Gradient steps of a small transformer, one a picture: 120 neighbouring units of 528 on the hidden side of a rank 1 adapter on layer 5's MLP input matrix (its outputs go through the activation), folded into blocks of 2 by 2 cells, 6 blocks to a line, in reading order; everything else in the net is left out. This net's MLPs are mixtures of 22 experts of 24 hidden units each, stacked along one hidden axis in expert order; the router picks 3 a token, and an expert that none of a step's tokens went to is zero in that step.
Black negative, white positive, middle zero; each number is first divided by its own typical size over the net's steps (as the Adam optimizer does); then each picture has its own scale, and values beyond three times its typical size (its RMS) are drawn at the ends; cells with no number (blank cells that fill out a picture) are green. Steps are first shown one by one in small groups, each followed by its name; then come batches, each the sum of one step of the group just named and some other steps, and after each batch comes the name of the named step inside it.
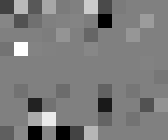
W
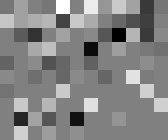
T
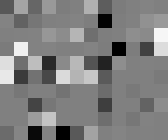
W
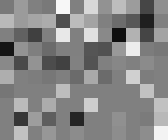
T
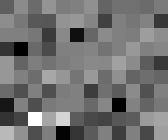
W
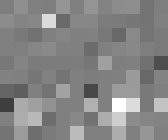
T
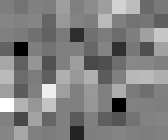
T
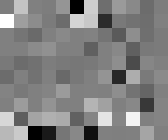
T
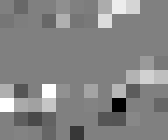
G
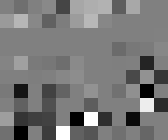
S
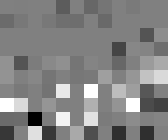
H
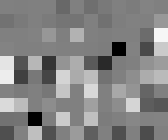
H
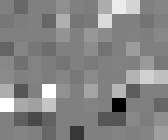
G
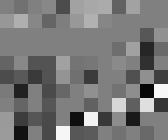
S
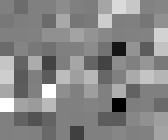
G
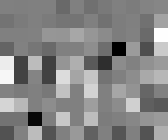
H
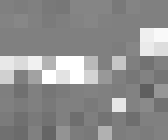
S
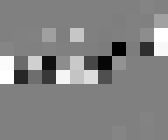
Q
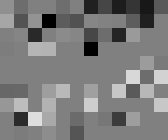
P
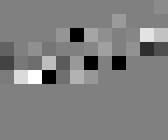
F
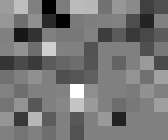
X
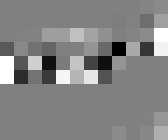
Q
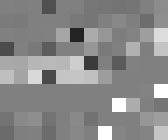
F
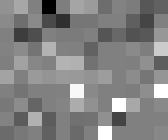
X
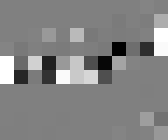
Q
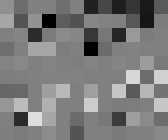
P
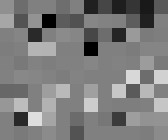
P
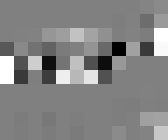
Q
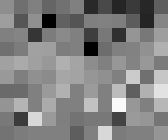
P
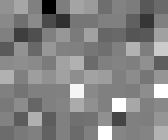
X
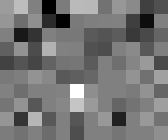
X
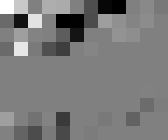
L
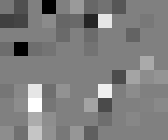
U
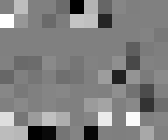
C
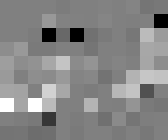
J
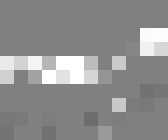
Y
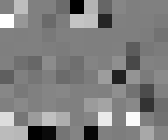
C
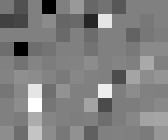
U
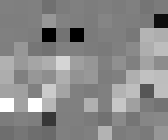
J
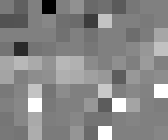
U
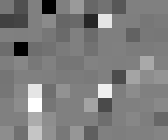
U
